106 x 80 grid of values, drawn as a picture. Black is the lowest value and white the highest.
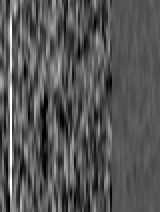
The grain runs up and down. Column 6 stands out from the rest. No overall slope runs across the table. The right part is calmer, past a seam about 70% of the way across.
